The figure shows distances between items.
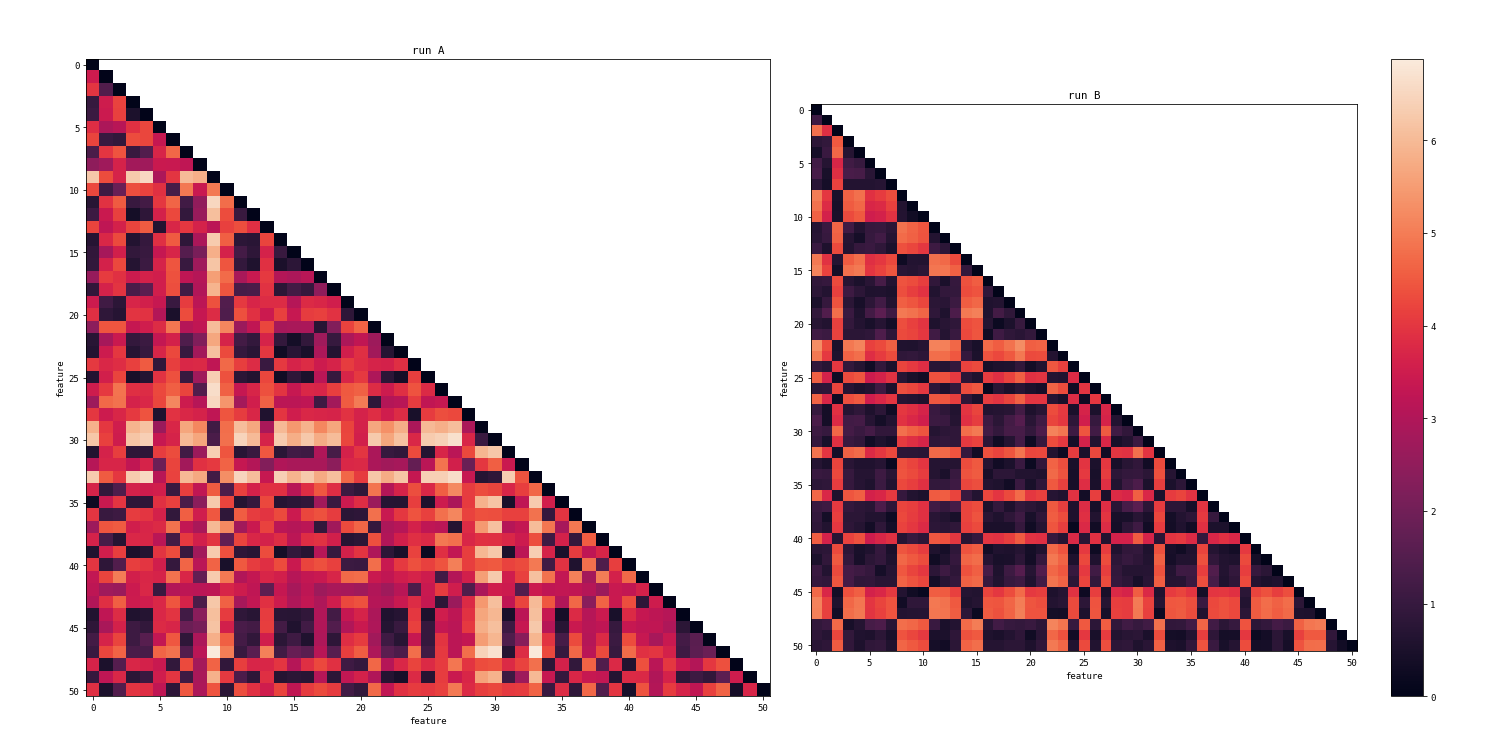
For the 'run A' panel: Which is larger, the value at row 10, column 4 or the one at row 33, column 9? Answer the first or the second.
the first
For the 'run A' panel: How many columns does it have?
51
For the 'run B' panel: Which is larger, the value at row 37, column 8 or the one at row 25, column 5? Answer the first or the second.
the first
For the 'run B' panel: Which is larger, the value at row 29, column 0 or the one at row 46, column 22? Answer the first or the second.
the first
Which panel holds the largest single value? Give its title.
run A
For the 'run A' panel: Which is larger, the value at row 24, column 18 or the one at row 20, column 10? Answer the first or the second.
the first
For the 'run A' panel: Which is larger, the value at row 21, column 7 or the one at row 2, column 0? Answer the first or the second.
the second
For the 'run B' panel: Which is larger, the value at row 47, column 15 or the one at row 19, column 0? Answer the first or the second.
the second
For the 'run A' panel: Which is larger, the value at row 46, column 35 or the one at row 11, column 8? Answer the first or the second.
the second
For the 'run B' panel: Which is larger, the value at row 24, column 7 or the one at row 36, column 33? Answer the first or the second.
the second
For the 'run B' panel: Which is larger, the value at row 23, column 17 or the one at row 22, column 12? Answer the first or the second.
the second
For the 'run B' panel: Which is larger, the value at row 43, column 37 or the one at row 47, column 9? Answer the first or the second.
the first
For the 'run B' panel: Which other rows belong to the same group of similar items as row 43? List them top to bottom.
0, 1, 3, 4, 5, 6, 7, 11, 12, 13, 16, 17, 18, 19, 20, 21, 24, 26, 28, 29, 30, 31, 33, 34, 35, 37, 38, 39, 41, 42, 44, 48, 49, 50
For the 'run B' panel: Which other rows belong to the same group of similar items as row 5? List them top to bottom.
0, 1, 3, 4, 6, 7, 11, 12, 13, 16, 17, 18, 19, 20, 21, 24, 26, 28, 29, 30, 31, 33, 34, 35, 37, 38, 39, 41, 42, 43, 44, 48, 49, 50
